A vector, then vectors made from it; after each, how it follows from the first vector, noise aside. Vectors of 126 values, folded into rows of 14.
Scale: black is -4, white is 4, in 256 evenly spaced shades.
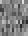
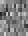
reversed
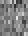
wrapped around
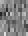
reversed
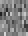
reversed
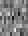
wrapped around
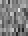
wrapped around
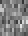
negated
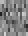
reversed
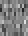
wrapped around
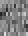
reversed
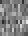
negated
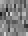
reversed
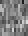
negated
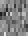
reversed
